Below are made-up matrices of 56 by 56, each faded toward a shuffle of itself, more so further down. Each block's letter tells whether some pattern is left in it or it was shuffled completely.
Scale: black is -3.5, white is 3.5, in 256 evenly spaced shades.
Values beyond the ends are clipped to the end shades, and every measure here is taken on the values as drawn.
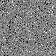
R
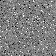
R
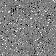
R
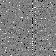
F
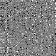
F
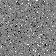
R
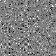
F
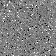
R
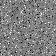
R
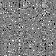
F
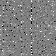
F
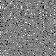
F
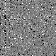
F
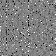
F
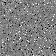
R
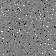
R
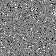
R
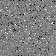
R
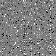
F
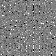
F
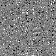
F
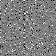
F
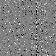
F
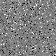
R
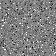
R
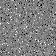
R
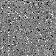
F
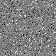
R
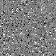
F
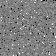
R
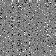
F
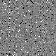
F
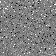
R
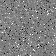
R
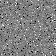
R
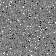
R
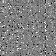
F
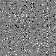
F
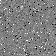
R
